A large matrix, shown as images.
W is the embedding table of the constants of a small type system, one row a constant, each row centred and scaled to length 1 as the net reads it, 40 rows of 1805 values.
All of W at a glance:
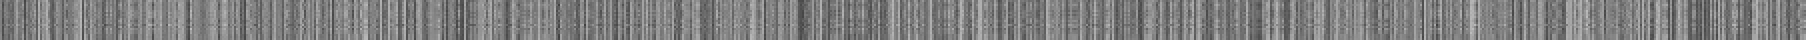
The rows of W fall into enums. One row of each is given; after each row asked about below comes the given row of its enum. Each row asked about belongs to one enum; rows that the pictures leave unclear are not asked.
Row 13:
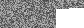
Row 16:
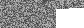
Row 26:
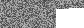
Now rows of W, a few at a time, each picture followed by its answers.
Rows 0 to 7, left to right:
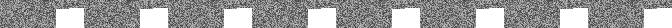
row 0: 13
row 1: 16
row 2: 26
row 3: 13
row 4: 26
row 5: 26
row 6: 13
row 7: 26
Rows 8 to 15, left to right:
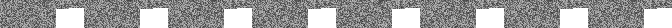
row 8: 26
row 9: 13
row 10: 13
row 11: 13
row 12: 16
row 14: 13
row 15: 13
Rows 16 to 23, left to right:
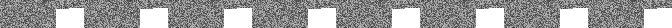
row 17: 13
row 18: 26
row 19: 13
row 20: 26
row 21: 26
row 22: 26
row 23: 13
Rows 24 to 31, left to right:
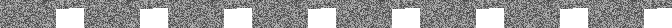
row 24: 16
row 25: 16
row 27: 26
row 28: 13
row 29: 13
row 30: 26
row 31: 13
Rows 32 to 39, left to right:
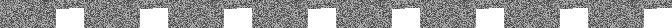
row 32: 13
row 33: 26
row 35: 26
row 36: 26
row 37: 26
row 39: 26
